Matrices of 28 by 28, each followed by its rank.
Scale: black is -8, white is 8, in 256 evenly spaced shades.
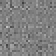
five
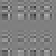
one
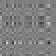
two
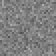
full rank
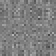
five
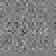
five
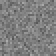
full rank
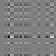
one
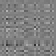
two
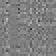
five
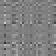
two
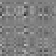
two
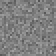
full rank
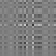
one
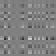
one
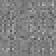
five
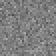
full rank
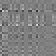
two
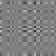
one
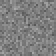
full rank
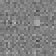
five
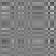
one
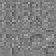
five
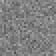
full rank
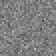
full rank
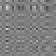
two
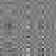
two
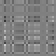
one
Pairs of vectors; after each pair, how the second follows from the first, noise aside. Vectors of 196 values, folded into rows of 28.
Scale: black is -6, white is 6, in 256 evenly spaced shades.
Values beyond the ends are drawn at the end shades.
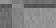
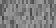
shuffled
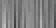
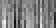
scaled up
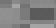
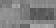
copied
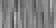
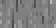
partly zeroed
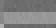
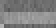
copied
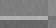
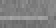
shrunk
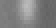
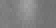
shrunk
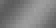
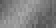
reversed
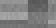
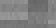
shrunk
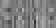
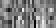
scaled up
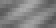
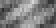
scaled up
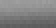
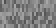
shuffled
